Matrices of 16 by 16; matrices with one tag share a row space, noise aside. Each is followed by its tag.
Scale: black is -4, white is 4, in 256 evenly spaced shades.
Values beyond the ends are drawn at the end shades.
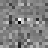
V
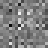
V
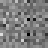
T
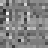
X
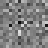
V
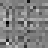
X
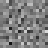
V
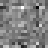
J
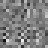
T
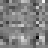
J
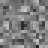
J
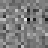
T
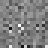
V
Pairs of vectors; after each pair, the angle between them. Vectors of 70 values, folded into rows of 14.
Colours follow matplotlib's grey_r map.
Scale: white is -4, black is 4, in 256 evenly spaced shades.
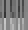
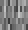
partly opposed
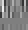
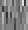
partly opposed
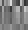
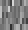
partly opposed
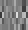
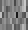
nearly opposite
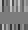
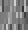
partly aligned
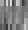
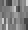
partly opposed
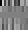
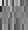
nearly opposite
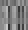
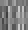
nearly opposite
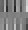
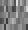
partly aligned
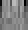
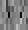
orthogonal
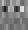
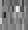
partly opposed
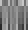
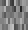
orthogonal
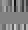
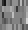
orthogonal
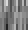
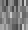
partly opposed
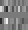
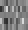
nearly opposite
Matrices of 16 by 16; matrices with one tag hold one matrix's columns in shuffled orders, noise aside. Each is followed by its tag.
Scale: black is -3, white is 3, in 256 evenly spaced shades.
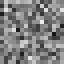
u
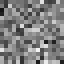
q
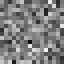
q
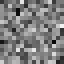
q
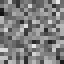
q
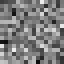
q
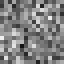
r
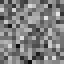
r
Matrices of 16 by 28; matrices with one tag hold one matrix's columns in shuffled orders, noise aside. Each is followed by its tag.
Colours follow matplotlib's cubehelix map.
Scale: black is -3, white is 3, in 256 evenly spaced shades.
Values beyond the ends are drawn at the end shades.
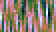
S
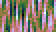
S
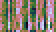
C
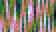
S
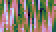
S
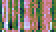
C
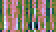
C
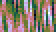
S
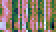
C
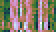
C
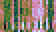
C
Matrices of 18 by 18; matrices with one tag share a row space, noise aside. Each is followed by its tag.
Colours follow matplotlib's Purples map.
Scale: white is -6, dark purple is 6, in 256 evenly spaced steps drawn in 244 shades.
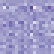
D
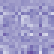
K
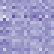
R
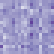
K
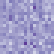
D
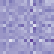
D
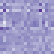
R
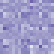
K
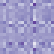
D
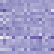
R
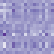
R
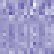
D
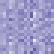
D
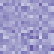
K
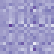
D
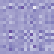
D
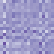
R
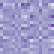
K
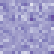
K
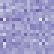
R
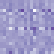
D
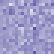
D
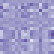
K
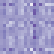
D
